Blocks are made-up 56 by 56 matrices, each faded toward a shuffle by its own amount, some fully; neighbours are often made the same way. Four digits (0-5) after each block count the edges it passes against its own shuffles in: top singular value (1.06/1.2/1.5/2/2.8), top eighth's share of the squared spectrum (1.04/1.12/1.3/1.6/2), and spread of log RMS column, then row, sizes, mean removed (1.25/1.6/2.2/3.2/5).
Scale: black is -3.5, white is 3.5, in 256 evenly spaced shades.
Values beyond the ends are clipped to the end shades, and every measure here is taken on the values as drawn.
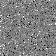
0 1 0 0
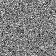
0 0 0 0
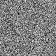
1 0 0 0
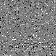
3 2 0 1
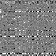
4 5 0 3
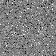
1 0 0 0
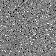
2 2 0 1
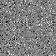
3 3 1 1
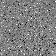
2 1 0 0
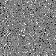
3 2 1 0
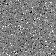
1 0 0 0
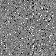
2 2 0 0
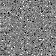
2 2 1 0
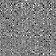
4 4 2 2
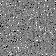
0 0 0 0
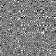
4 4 2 2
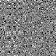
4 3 2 2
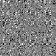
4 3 1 2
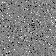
1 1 0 0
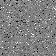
2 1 0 1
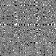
4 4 2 2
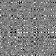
4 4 2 3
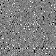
3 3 1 1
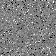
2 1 0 0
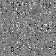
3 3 1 1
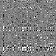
4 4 2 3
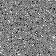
0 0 0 0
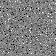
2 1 0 0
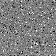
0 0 0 0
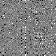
4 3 2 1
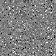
3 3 1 1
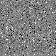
2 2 1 1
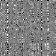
4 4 3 2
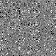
3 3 2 1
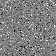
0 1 0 0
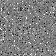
2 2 0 0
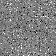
1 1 0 0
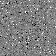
1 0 0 0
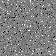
1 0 0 0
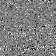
1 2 0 2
